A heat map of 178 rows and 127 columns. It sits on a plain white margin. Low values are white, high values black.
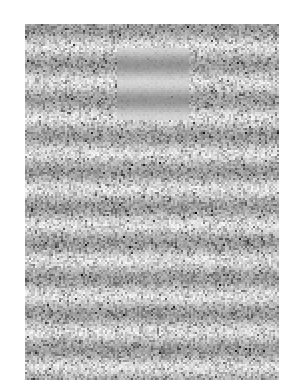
Horizontal stripes repeat 10 times down the table. No overall slope runs across the table. Overall the values sit about 30% of the way up the scale. An odd patch, calmer than its surroundings, sits in the top middle. The top middle is the calmest part.
